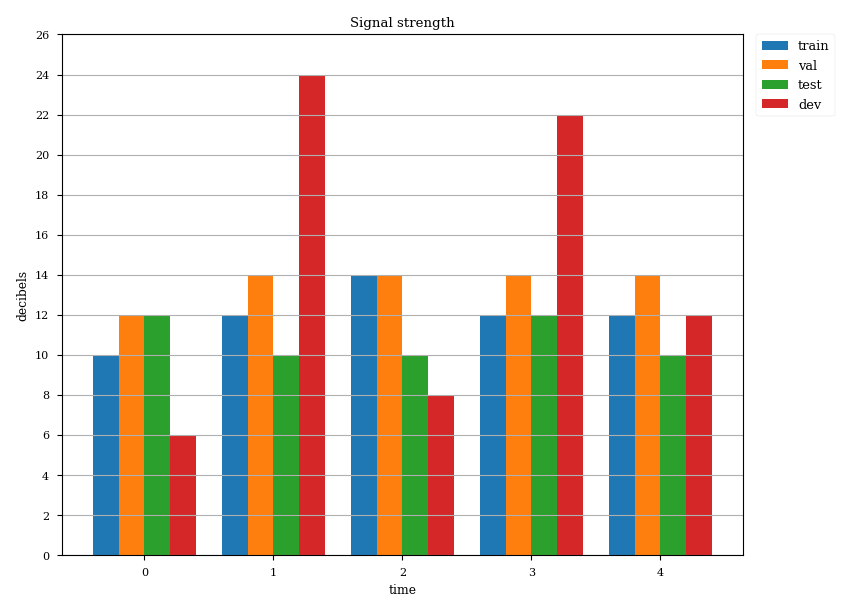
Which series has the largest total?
dev
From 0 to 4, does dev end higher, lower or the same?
higher
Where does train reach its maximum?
2
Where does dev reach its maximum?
1
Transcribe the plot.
Title: Signal strength
x-axis: time, ticks 0 1 2 3 4
y-axis: decibels, ticks 0 2 4 6 8 10 12 14 16 18 20 22 24 26
Legend: train, val, test, dev
Values:
train: 10 12 14 12 12
val: 12 14 14 14 14
test: 12 10 10 12 10
dev: 6 24 8 22 12
